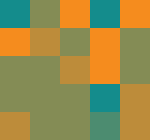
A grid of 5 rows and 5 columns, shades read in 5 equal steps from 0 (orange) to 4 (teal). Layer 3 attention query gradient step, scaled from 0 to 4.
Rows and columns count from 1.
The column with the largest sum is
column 4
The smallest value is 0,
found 5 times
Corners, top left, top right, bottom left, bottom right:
4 0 1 1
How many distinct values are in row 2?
3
